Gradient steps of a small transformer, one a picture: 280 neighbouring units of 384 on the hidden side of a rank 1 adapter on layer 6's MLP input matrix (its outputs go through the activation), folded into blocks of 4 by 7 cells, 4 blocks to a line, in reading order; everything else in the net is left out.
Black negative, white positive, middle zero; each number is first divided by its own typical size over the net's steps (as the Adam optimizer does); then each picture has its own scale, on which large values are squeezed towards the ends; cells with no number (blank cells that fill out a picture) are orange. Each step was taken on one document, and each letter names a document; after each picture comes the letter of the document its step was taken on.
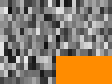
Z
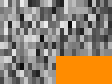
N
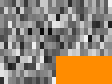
Z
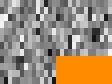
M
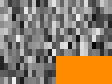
M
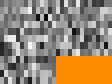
Z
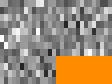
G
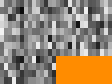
M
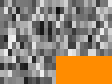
Z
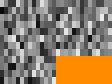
Z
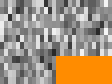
M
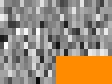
G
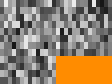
N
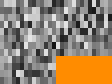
N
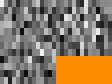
M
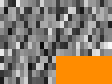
Z
